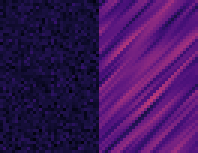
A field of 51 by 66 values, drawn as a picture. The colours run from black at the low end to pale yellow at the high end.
The table splits into one row of 2 panels. Panel 1,1: very low, fine-grained, faint in contrast. Panel 1,2: low, slanting up to the right.
